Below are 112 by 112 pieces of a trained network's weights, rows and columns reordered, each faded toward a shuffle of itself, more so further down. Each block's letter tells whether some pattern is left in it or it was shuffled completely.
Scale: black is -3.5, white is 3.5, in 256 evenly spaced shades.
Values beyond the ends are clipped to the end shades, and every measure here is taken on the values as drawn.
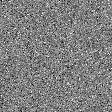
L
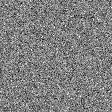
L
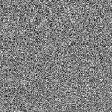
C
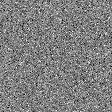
L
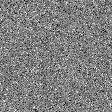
L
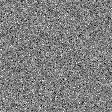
L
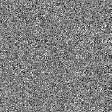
C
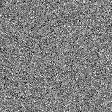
L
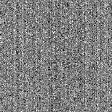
C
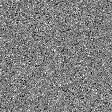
L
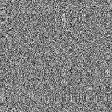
C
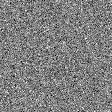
L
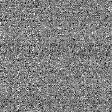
C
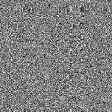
C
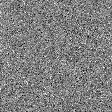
L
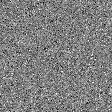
L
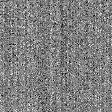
C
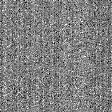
C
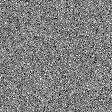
L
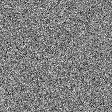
L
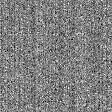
C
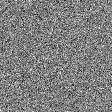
L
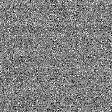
C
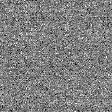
C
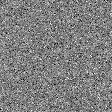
L
